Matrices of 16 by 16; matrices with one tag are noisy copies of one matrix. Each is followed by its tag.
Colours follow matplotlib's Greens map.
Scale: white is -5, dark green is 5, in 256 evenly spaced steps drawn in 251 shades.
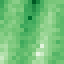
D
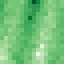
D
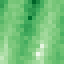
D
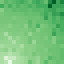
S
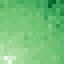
S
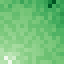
S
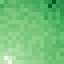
S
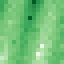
D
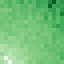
S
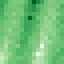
D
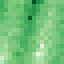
D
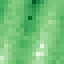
D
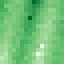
D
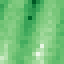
D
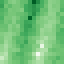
D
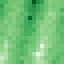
D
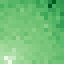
S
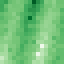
D
